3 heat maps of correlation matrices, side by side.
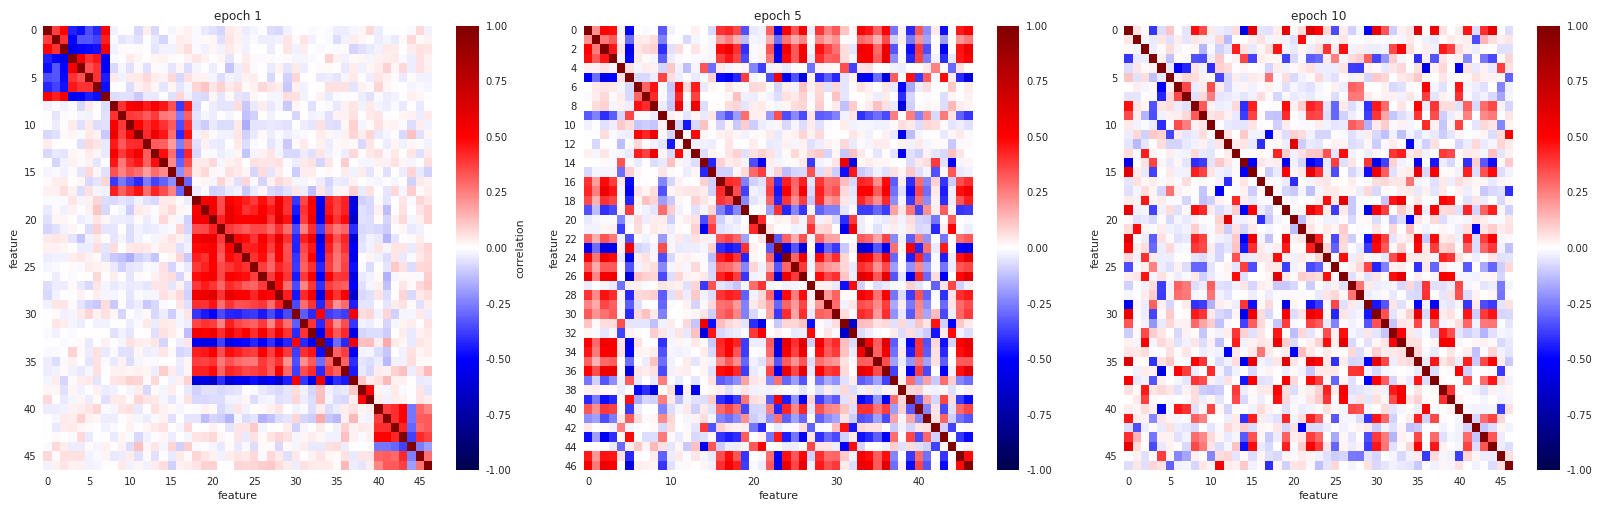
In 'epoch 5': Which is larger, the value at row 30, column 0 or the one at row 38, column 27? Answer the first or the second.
the first
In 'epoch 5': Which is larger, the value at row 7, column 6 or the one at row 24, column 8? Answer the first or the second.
the first
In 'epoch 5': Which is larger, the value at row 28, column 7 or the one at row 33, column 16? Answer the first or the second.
the second
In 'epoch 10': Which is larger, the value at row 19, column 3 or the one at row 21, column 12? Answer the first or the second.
the second
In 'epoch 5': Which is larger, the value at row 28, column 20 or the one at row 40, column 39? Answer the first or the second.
the first
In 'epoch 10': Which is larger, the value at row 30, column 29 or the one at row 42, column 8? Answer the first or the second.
the second
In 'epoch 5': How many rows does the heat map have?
47
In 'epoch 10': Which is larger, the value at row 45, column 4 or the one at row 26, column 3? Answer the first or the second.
the first
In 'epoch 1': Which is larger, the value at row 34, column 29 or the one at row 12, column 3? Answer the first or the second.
the first
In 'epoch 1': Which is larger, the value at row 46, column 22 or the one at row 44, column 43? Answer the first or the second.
the first
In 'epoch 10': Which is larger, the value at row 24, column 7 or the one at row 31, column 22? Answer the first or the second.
the second
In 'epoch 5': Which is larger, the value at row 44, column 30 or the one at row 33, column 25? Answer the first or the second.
the second
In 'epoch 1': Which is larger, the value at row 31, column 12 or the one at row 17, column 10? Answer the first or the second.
the second
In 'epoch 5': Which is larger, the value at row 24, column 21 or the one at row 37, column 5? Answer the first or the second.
the second
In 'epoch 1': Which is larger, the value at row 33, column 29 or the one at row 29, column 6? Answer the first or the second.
the second
